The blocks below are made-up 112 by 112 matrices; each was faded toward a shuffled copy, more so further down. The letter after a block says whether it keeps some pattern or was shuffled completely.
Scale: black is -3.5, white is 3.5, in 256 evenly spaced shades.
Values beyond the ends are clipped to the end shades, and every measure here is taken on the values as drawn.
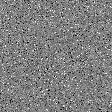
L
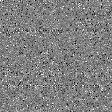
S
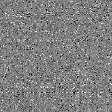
S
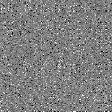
S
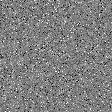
L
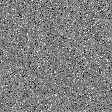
L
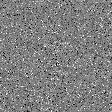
L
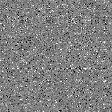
S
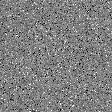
L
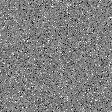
L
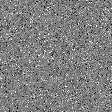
L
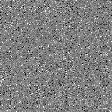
S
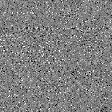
S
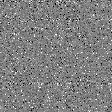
S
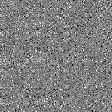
S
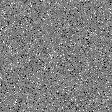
L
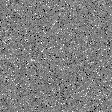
L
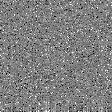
S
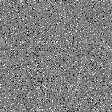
S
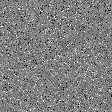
L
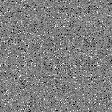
S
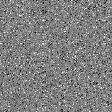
S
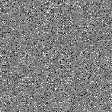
S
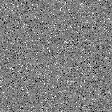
S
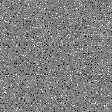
S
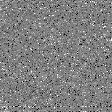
S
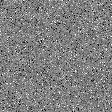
L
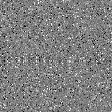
S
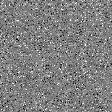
S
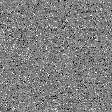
S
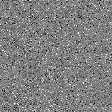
S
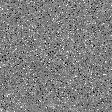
L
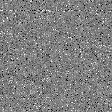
S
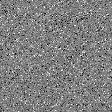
S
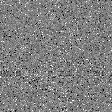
S
